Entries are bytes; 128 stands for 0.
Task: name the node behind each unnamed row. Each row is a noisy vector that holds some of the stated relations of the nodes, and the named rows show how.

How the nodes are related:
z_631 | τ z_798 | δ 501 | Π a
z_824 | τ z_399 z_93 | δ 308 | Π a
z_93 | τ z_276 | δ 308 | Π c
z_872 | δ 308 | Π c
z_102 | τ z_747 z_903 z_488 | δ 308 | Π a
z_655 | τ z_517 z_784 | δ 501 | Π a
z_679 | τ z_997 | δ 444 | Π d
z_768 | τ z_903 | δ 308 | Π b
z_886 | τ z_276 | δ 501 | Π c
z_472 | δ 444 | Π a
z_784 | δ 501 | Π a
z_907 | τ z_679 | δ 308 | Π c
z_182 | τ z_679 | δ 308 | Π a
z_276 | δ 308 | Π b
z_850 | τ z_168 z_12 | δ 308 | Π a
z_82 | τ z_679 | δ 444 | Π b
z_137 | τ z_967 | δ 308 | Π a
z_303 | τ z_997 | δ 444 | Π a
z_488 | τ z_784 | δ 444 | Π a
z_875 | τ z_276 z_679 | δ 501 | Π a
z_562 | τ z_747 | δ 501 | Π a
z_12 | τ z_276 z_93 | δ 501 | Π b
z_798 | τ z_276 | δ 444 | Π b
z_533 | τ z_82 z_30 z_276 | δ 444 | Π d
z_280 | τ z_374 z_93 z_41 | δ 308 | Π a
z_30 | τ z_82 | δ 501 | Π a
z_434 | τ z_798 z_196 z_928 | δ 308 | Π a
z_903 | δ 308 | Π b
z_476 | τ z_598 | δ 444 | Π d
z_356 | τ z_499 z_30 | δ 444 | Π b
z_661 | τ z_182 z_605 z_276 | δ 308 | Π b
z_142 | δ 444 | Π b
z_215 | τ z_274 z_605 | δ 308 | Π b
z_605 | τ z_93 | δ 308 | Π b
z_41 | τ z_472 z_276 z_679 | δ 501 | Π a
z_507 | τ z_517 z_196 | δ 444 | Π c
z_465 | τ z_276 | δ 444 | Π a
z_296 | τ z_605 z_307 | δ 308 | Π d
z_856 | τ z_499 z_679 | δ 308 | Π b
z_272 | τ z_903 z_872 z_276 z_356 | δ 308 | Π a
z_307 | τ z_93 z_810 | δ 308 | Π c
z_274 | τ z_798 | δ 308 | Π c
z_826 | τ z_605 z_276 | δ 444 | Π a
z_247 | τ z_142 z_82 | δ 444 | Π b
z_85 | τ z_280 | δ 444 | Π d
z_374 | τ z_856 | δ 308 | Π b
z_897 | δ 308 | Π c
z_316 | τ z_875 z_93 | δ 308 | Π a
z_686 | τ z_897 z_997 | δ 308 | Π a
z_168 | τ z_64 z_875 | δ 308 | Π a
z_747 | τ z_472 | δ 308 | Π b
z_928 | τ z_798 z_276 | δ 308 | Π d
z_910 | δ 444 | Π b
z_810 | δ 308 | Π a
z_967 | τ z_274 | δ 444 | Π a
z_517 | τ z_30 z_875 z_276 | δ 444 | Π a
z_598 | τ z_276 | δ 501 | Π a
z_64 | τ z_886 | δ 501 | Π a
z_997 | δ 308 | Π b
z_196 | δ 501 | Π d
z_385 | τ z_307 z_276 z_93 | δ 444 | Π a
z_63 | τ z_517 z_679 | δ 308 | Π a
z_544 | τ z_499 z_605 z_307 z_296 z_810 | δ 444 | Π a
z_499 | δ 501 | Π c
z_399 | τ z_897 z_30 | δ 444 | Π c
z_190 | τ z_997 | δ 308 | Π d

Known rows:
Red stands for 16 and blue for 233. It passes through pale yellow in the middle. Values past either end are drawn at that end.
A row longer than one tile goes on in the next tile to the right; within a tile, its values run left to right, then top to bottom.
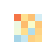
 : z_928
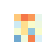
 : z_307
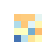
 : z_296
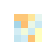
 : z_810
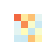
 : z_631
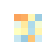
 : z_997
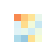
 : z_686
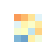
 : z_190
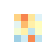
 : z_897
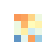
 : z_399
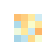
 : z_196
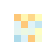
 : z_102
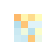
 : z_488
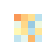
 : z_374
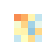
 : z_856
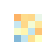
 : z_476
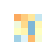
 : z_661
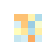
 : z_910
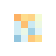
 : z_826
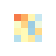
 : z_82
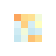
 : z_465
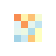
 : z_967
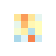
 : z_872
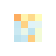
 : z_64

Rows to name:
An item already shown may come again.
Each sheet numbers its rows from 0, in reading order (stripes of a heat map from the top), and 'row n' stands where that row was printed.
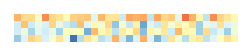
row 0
z_826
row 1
z_63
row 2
z_296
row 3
z_768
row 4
z_605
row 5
z_85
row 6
z_82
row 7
z_875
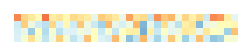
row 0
z_63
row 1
z_517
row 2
z_472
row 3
z_784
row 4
z_215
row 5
z_824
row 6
z_747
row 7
z_679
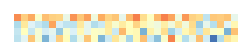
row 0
z_316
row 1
z_544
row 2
z_280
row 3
z_85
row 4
z_907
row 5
z_93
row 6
z_374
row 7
z_296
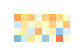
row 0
z_85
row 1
z_886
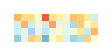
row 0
z_826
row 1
z_30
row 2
z_196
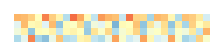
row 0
z_507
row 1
z_356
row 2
z_82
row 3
z_12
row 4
z_798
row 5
z_276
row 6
z_196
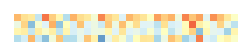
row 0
z_768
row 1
z_356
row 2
z_272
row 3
z_533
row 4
z_41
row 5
z_385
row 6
z_274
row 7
z_182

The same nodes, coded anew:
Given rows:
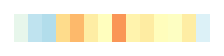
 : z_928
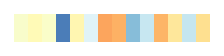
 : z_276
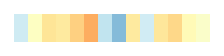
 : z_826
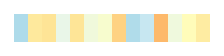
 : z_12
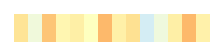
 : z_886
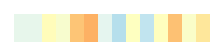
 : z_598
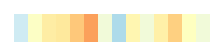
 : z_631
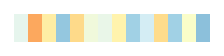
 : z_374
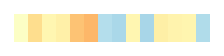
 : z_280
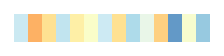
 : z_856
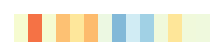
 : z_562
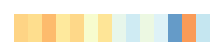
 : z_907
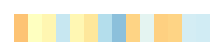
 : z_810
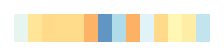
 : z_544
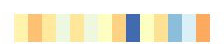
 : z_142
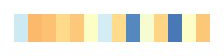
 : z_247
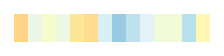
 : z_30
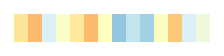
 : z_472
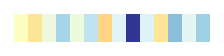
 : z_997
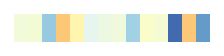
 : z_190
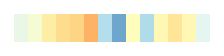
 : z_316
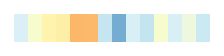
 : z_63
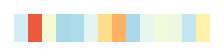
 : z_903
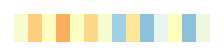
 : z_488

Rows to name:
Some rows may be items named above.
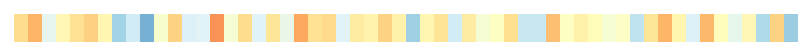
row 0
z_472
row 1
z_93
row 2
z_12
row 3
z_85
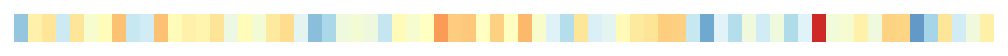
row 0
z_12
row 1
z_30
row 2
z_507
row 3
z_63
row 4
z_747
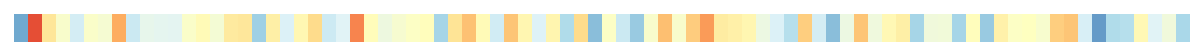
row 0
z_768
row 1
z_605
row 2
z_85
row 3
z_196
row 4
z_679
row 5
z_182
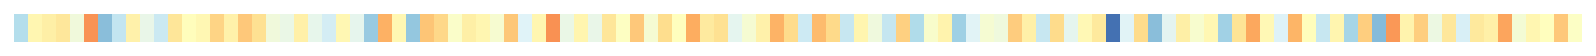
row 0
z_272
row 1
z_399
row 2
z_215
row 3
z_886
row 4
z_356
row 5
z_82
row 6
z_85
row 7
z_307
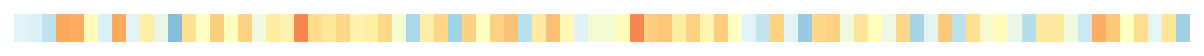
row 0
z_533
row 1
z_274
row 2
z_798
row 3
z_507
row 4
z_661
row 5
z_296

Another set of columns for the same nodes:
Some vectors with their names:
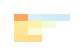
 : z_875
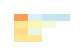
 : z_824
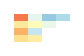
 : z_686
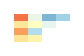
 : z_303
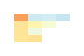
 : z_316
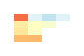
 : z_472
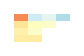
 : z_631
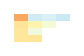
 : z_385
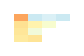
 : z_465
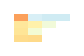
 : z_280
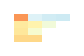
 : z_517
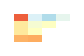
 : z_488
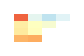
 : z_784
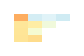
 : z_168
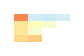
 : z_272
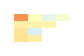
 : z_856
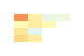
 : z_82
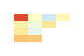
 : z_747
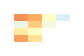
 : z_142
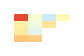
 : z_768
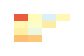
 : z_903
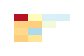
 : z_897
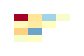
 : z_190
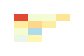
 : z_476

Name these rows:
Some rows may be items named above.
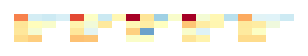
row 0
z_272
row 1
z_747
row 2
z_190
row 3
z_274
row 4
z_810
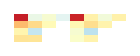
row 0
z_507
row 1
z_296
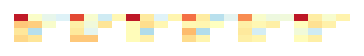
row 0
z_399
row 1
z_768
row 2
z_679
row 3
z_997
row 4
z_661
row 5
z_196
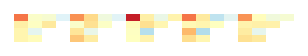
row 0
z_215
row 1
z_247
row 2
z_533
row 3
z_997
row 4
z_276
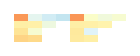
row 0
z_30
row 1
z_12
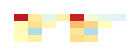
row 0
z_679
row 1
z_907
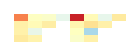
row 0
z_798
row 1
z_85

